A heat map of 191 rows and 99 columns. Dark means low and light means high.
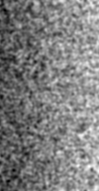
There are no lone odd cells. No single row or column stands out from its neighbours. On average the colour sits 50% of the way up the scale. There is an overall slope up to the right. The texture is blotchy.
